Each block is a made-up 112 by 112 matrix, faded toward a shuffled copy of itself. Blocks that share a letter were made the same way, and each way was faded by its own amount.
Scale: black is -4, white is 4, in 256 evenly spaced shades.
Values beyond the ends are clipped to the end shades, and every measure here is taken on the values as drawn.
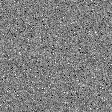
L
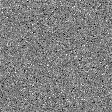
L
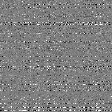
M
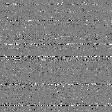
M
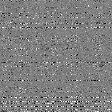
M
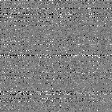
M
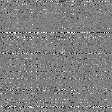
M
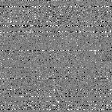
M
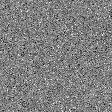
L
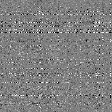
M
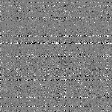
M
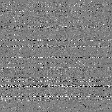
M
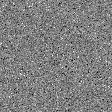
L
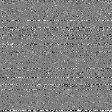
M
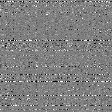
M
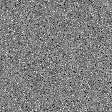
L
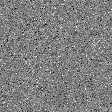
L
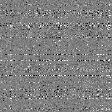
M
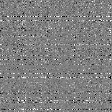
M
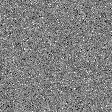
L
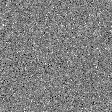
L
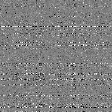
M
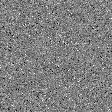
L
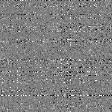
M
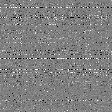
M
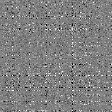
M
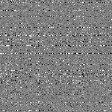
M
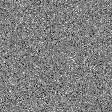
L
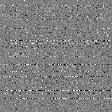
M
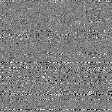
M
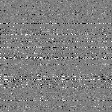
M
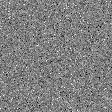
L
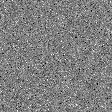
L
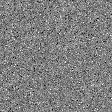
L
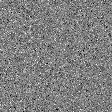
L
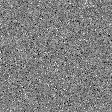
L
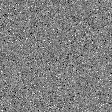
L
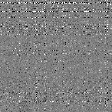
M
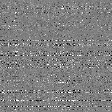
M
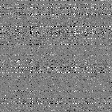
M
